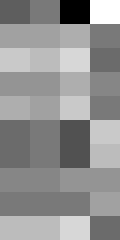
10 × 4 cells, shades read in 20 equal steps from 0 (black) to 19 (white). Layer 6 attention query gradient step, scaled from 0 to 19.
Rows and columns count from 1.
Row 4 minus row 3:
-4 -3 -3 2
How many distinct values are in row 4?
3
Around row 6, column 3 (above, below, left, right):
15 6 9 15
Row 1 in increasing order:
0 7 9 19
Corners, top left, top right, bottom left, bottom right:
7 19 14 8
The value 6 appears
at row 6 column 3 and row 7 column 3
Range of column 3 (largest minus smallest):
16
